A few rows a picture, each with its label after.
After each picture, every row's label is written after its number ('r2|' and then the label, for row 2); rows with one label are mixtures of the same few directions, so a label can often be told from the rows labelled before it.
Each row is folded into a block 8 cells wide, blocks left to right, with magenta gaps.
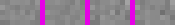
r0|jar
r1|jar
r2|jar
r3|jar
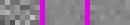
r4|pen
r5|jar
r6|jar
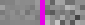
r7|jar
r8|pen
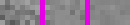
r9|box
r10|jar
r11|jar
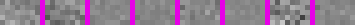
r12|box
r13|box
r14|pen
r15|box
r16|jar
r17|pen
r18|pen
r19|jar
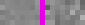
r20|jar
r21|jar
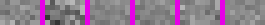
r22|pen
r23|box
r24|box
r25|box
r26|jar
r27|pen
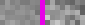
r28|box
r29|box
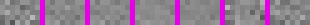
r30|pen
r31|pen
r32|pen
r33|box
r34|pen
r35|jar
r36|pen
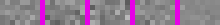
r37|pen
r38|box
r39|jar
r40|pen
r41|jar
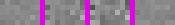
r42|pen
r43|jar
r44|jar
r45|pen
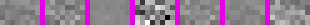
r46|box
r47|pen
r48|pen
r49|pen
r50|pen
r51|box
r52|box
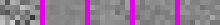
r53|pen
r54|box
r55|jar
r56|box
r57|pen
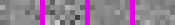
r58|jar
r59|pen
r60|jar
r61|box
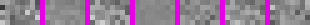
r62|jar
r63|box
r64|box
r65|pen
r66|pen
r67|box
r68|jar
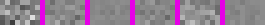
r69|pen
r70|pen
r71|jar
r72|pen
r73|box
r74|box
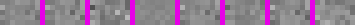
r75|jar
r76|jar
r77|jar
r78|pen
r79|jar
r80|jar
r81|jar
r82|box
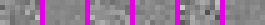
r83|jar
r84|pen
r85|box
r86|pen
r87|jar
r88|jar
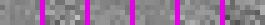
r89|jar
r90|pen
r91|box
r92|jar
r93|box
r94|box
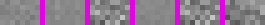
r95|pen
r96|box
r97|pen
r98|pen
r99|pen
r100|box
